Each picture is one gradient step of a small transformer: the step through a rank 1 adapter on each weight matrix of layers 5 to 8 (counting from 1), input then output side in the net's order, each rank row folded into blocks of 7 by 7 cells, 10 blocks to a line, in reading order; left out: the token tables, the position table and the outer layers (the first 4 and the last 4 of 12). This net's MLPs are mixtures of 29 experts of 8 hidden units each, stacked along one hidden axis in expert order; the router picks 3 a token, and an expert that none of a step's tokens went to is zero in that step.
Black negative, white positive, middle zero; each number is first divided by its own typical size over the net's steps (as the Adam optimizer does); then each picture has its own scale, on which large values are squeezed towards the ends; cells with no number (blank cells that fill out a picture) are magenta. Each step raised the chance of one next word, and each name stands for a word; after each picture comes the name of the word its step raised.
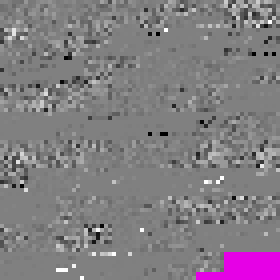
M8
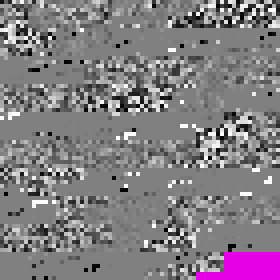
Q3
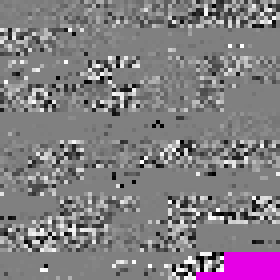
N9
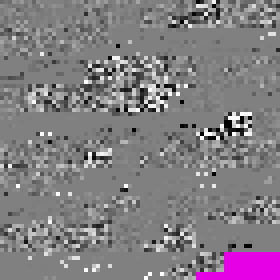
N9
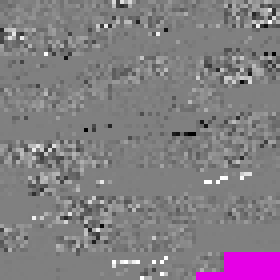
M8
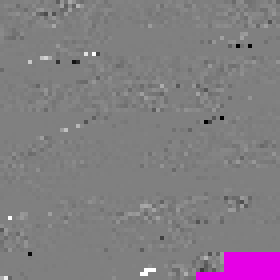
M8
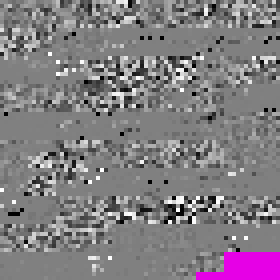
N9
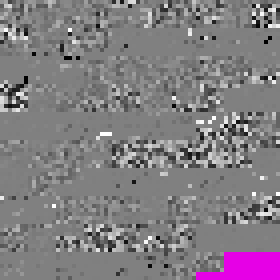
Q3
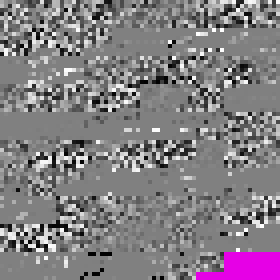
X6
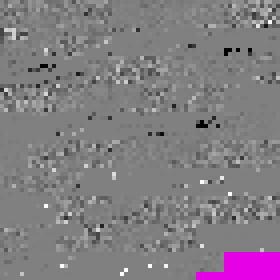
M8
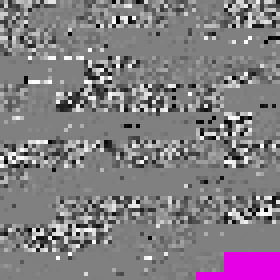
N9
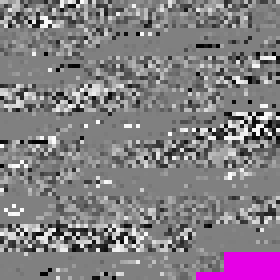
X6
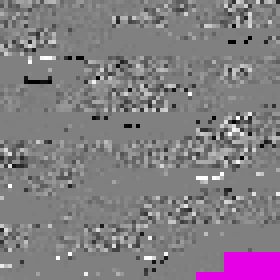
M8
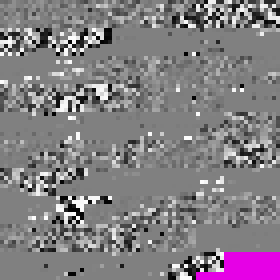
X6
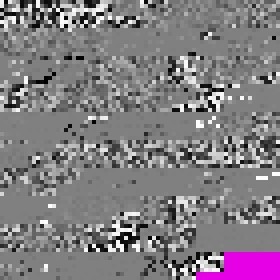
Q3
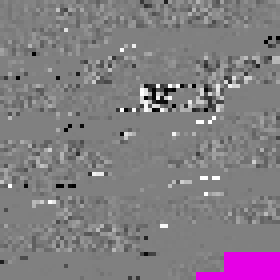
Q3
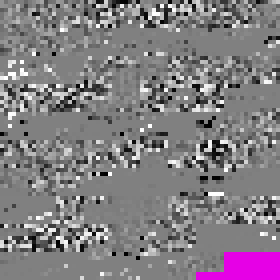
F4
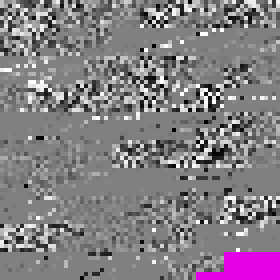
F4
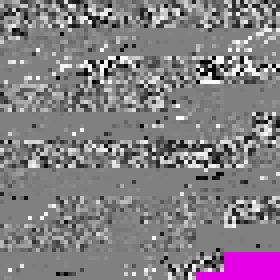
F4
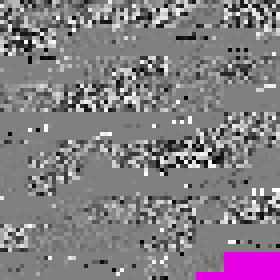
F4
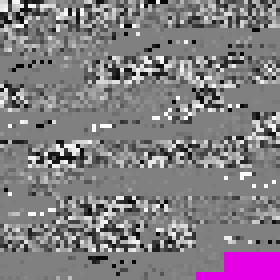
Q3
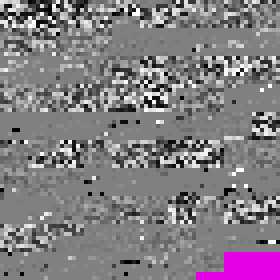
F4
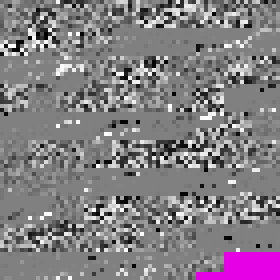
F4
